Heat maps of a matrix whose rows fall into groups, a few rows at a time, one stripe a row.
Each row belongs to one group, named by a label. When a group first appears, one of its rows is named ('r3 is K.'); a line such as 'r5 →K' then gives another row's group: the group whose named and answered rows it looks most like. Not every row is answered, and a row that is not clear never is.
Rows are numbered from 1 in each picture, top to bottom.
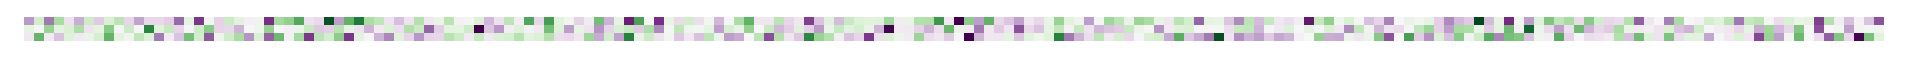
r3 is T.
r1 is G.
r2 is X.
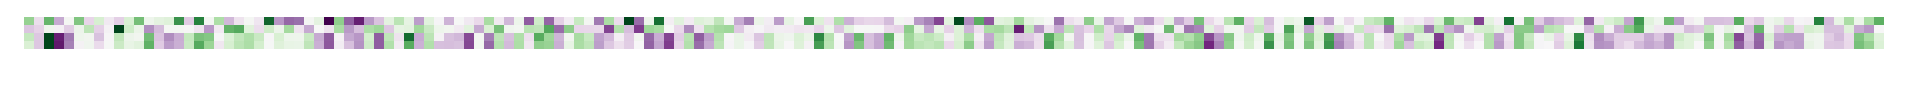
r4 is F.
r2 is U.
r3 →F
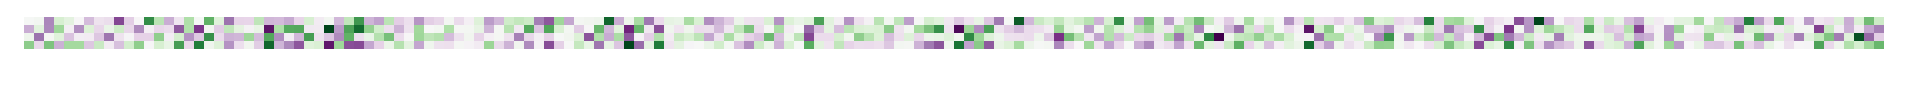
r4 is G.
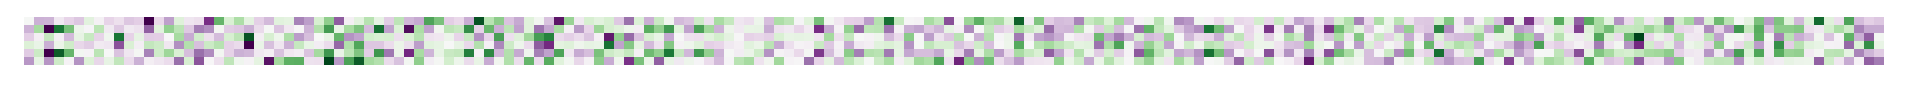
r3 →U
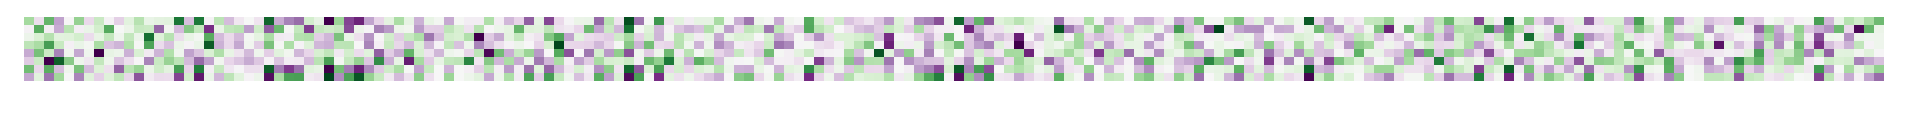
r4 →X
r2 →T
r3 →X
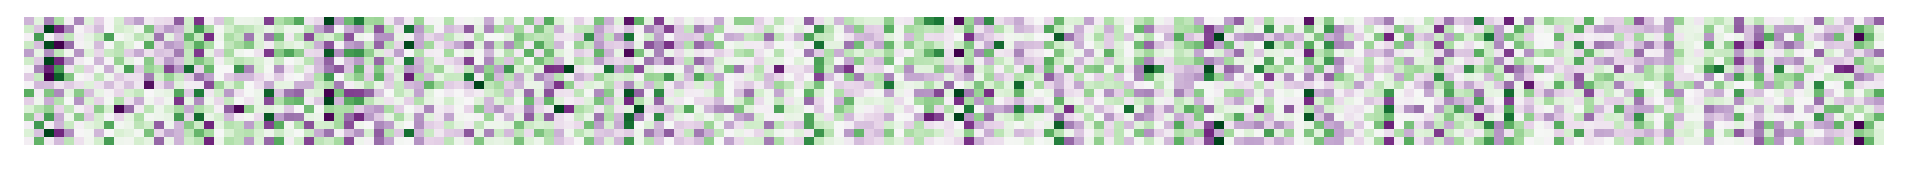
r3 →T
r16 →T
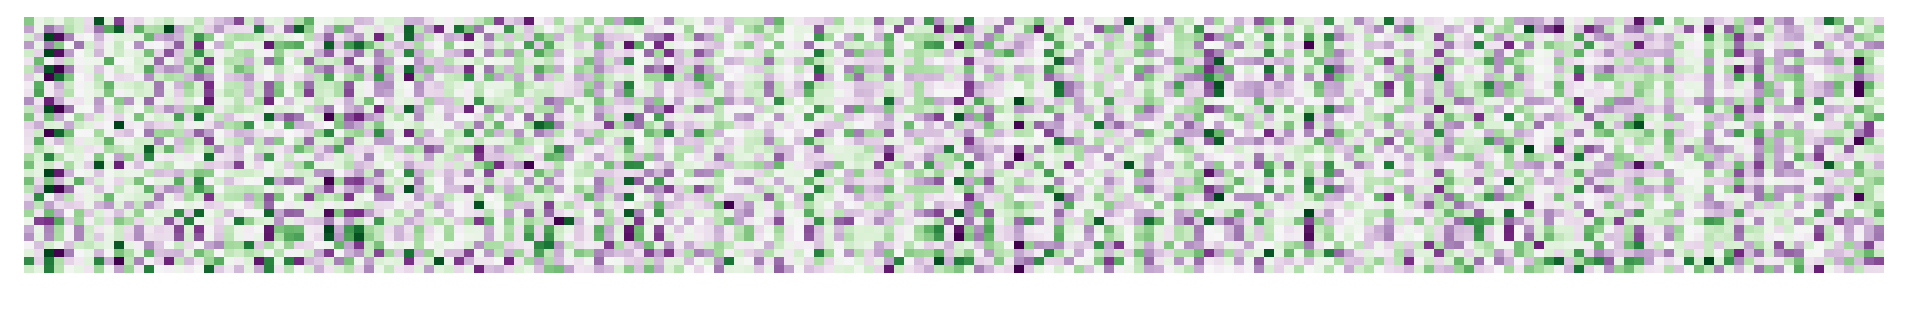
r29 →U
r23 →T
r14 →U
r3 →F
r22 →F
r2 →X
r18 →X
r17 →X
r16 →T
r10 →T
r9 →T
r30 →F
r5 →F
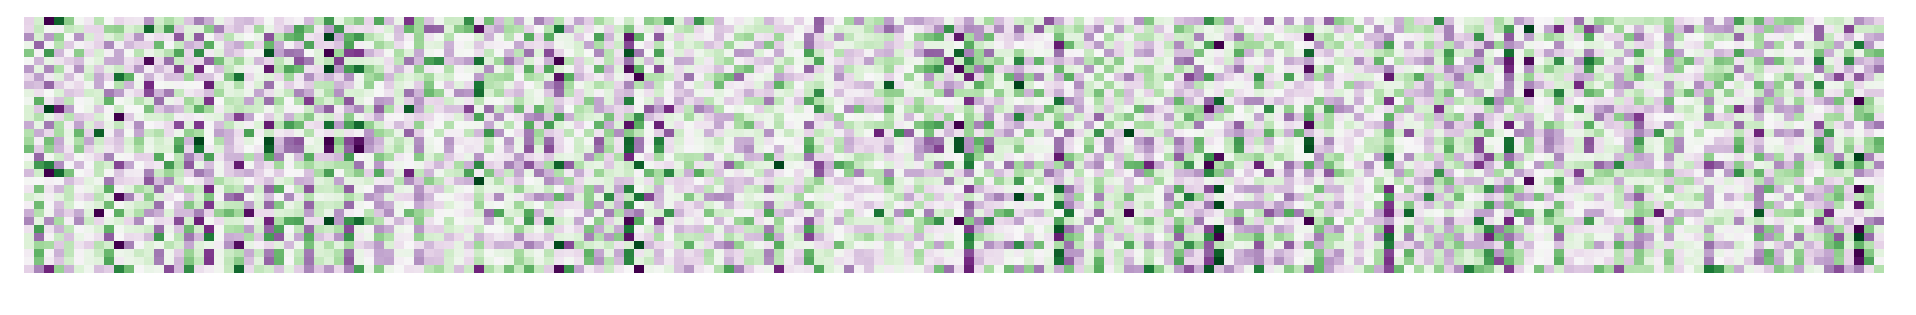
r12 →F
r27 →T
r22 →T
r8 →U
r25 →U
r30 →T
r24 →T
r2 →X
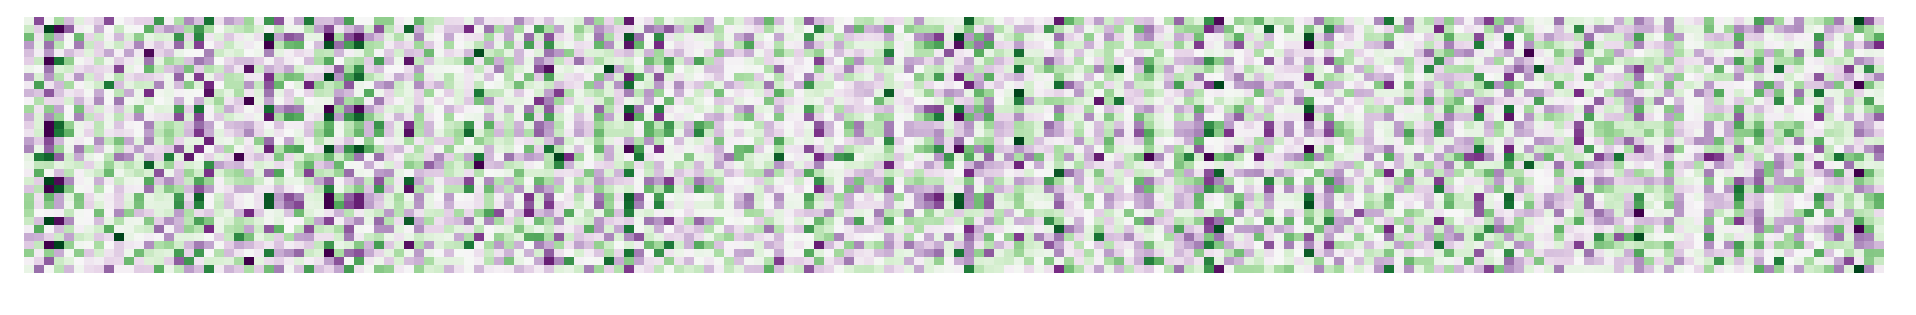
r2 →F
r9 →T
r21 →F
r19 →X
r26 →F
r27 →T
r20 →T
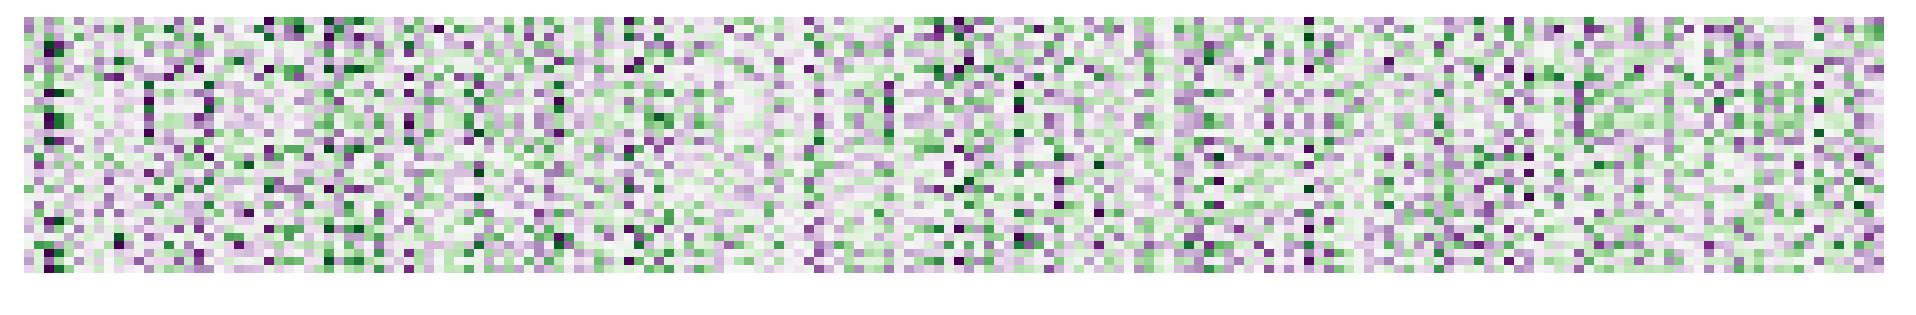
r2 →X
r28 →U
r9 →X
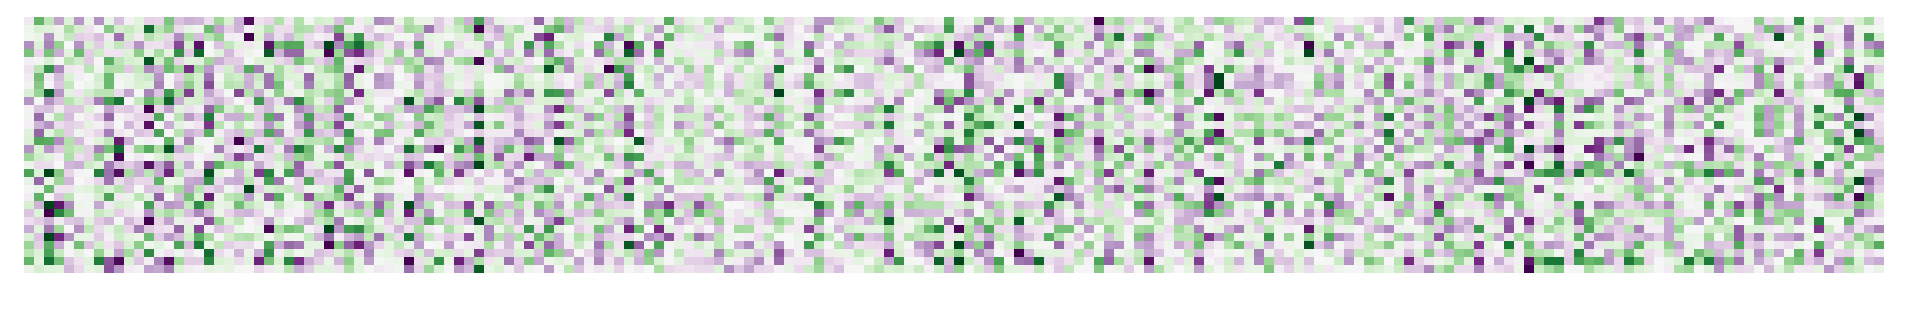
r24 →F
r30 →X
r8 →T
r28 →F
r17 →X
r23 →T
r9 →T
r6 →X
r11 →X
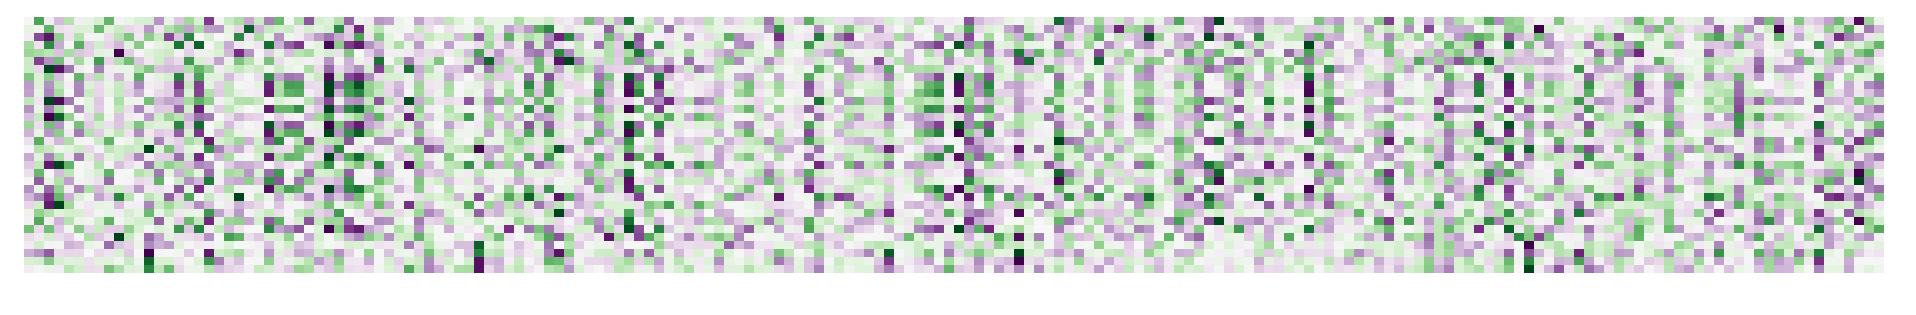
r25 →X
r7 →F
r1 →T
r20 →T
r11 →F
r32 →X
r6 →U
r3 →U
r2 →U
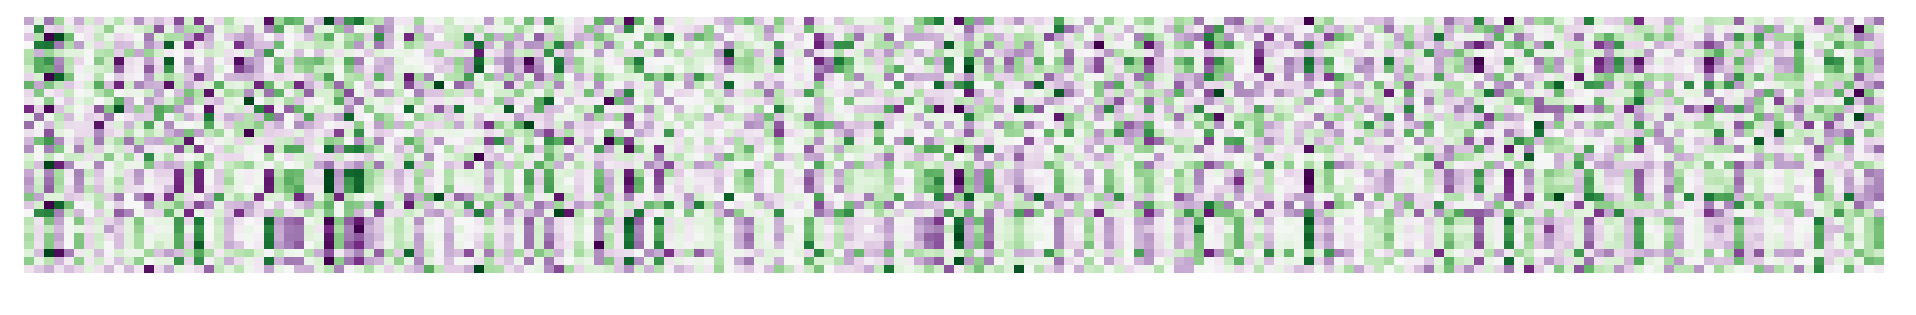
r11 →U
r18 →X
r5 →X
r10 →T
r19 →F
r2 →T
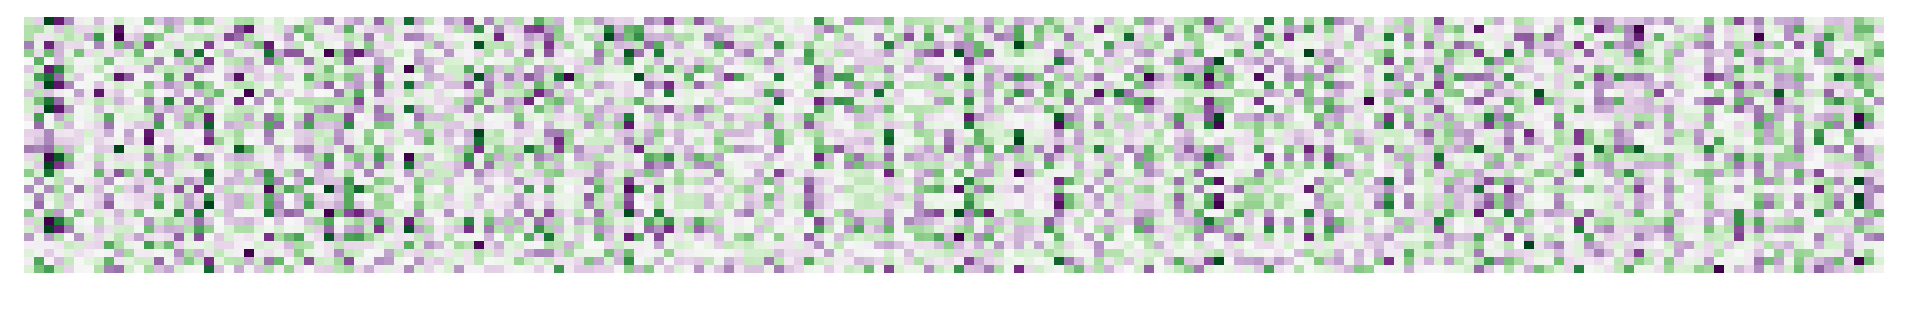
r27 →F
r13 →T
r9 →F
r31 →T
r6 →T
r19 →F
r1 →F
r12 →F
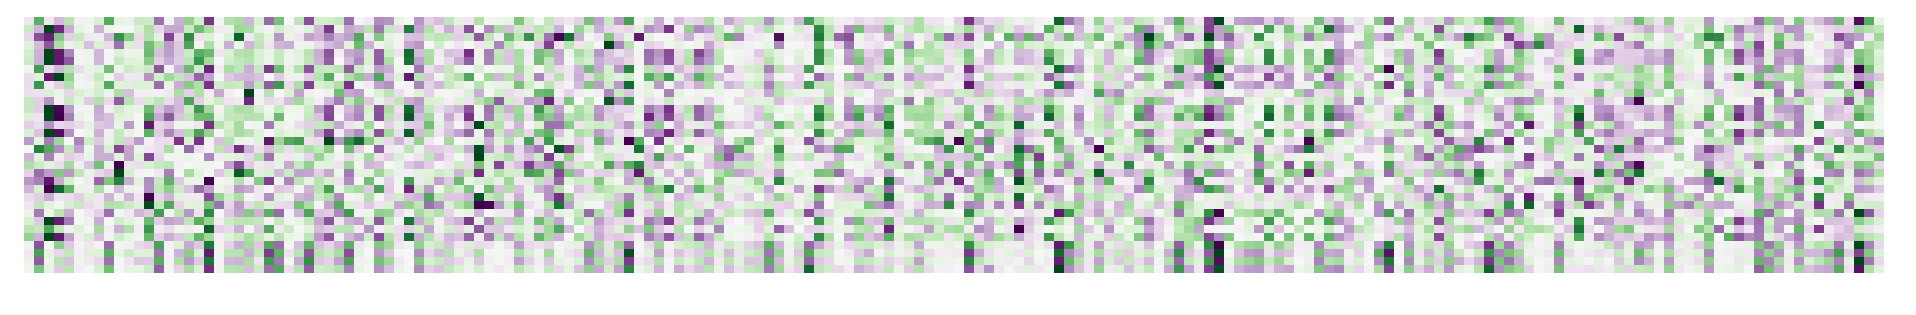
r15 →F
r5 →F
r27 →X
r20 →U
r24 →X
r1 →T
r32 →T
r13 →F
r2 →F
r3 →U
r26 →F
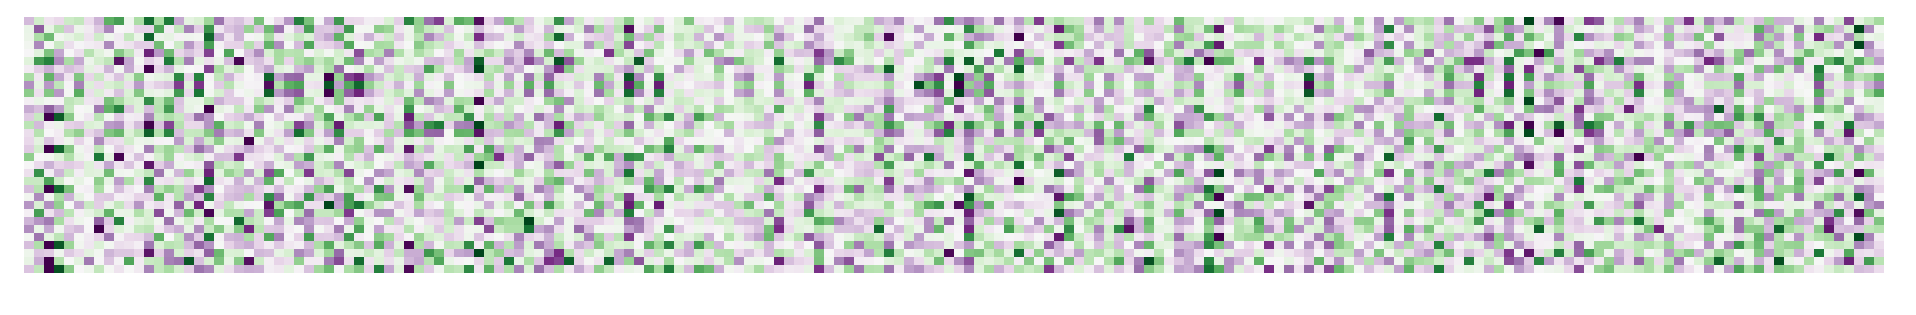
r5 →U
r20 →T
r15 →X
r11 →X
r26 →U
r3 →X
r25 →T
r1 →X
